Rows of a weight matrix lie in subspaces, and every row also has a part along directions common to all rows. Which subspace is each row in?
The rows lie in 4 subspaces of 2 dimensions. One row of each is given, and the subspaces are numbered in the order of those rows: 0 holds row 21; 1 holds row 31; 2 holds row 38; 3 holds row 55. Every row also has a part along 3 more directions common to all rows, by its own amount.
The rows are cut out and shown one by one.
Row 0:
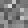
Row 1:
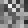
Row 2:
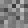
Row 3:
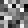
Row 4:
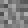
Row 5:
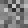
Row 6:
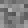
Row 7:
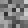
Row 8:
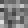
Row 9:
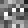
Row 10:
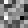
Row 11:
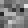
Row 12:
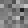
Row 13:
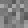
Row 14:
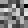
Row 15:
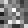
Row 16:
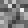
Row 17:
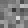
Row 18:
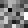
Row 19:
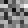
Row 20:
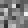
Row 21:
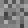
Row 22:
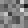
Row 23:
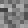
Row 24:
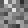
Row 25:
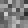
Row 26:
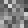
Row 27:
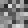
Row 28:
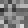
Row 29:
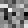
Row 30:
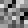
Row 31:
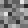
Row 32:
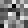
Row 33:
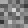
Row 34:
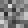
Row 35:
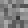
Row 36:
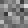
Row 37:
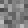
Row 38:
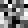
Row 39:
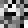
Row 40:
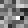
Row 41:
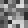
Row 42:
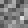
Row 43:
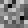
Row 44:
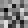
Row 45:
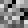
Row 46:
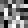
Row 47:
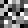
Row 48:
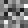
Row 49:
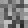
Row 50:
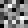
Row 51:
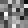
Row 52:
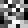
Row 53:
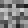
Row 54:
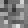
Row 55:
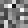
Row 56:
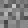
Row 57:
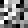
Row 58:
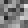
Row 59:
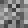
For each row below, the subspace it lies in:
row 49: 2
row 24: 1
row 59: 1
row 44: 2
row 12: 3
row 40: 3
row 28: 0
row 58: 3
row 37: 0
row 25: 2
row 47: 0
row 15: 1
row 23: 0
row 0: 3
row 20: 3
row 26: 1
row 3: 3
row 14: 2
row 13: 0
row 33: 1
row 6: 0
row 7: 2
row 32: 0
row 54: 1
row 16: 2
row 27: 1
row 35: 2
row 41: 2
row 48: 0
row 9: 2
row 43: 3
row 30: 3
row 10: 3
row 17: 3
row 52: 2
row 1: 1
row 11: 0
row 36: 1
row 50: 3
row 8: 0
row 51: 2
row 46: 2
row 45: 3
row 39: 0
